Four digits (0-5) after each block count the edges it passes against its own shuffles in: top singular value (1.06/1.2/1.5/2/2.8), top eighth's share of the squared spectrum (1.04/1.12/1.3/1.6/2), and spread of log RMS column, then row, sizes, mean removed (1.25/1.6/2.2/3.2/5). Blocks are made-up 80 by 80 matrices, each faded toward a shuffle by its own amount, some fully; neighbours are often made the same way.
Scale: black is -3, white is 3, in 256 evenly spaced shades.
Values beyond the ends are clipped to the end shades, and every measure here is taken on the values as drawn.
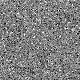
0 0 0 0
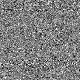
0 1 0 2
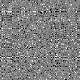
4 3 1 2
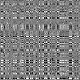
5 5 4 4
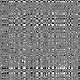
5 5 3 4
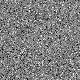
0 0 0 0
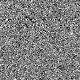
1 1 0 2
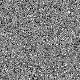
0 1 0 2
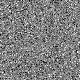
0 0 0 1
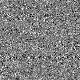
0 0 0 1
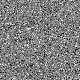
0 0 0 0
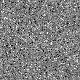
0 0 0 0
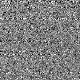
1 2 0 3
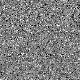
1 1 0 2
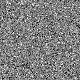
0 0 0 1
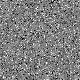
1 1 0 0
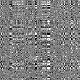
5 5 3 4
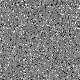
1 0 0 1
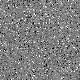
0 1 0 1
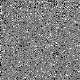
1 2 2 2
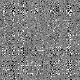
2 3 3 3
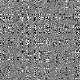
2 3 4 4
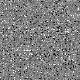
1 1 2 2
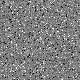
0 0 0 0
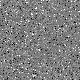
0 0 0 0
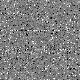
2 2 1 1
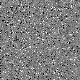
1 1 1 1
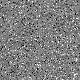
2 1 0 0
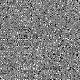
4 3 1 1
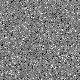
2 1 0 0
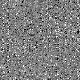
4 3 2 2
